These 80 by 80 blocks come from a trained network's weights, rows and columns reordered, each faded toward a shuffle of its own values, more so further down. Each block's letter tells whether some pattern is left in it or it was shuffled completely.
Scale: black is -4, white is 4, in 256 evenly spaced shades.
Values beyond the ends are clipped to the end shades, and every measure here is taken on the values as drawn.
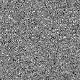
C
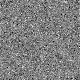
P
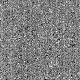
C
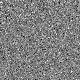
P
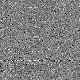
C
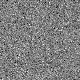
P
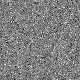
P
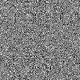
C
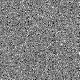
C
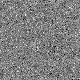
P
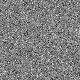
P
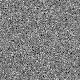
P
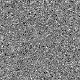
C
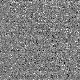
C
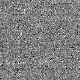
C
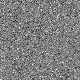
P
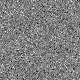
P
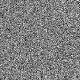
C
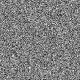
C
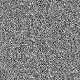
C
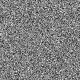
P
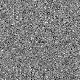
C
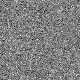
P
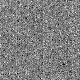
C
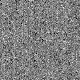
C
